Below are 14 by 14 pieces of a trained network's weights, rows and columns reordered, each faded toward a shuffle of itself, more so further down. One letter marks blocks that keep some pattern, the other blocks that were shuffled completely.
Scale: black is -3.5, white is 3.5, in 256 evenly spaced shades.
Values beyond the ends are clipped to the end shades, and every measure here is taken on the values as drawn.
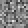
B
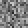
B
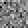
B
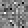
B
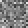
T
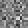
T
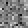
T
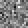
B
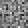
B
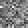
B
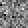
B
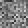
T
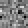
T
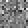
T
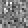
B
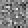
B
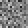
T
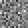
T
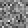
B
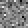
B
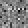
T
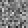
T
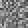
T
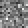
B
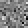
T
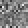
T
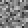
T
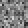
T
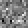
T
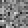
T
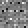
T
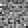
B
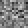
T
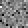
B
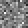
B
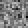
T
